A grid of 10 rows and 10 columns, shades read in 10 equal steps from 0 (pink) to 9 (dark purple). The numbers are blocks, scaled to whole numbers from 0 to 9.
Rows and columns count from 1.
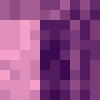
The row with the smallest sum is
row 9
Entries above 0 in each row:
10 10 9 9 9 8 10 9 9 10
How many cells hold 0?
7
